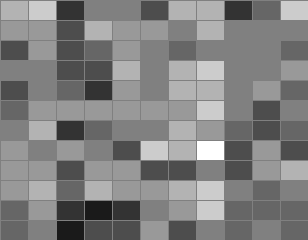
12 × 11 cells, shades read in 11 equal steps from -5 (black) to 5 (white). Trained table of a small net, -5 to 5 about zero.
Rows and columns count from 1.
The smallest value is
-4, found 2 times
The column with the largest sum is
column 8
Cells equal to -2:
19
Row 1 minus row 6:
3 2 -4 -1 -1 -3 1 -1 -3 1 3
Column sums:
-1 12 -21 -7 1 3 9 24 -10 -4 -1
